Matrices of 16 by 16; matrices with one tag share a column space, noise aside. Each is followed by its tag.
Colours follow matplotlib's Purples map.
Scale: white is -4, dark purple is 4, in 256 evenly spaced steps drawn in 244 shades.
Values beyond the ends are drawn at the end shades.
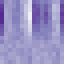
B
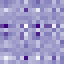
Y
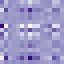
Y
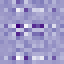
Y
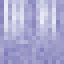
B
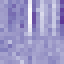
B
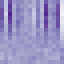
B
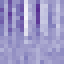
B
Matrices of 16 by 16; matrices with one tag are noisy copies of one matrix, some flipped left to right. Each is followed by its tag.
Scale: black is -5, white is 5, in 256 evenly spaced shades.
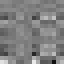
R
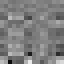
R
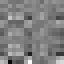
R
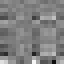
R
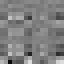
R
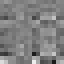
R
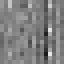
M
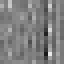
M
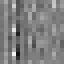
M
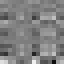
R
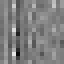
M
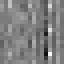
M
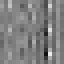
M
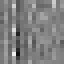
M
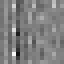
M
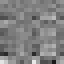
R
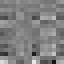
R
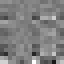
R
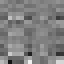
R
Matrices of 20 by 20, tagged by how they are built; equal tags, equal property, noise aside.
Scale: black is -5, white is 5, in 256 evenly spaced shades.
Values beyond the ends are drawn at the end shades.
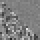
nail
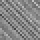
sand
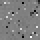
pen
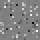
pen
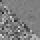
nail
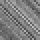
sand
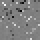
pen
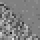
nail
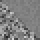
nail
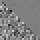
nail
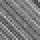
sand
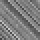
sand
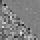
nail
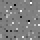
pen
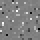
pen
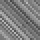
sand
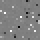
pen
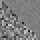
nail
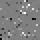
pen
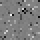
pen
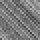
sand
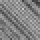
sand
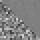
nail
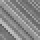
sand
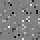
pen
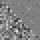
nail
